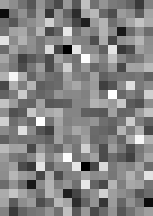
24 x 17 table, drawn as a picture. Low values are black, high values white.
Average level on the scale: 50%. Grain: fine. Calmest part: centre. Stripes: none. Slope: none. Symmetry: a half turn.
